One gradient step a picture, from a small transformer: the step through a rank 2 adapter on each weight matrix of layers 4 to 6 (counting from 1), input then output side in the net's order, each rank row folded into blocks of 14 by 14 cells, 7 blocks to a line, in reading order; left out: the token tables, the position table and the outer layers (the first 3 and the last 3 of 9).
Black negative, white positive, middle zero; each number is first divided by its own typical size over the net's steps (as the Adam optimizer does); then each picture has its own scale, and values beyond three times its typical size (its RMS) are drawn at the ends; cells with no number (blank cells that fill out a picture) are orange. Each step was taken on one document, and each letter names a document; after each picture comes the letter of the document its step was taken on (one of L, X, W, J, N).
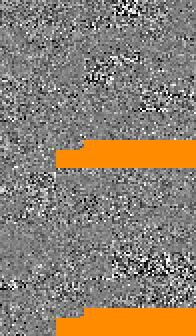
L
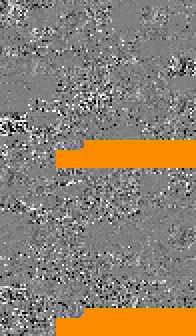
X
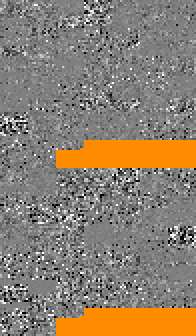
X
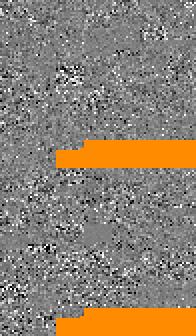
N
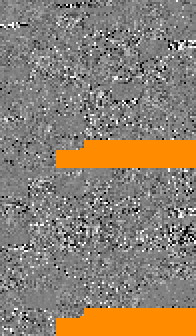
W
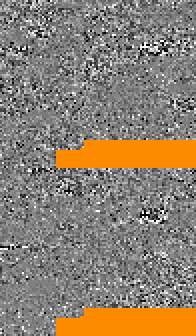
L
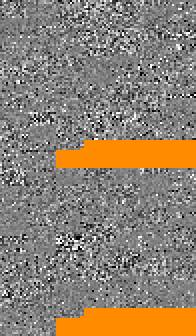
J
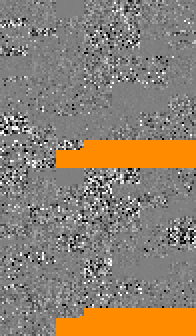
X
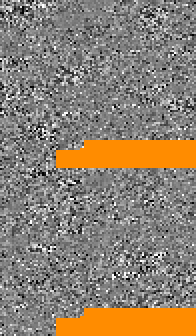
L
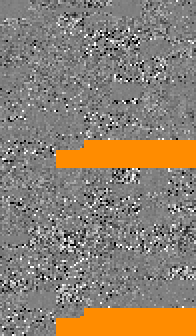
W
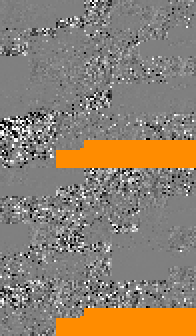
X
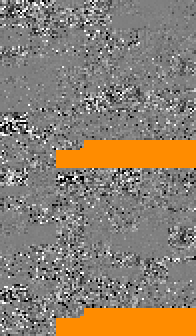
X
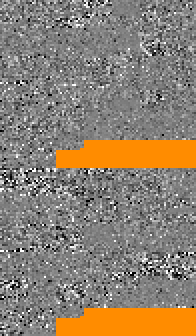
N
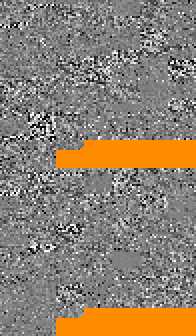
L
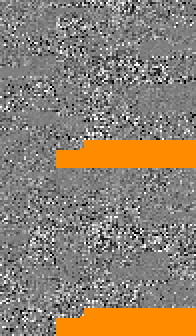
W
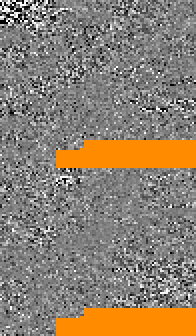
L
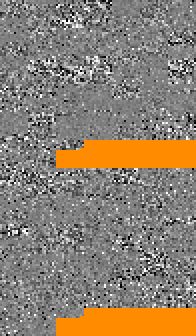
L
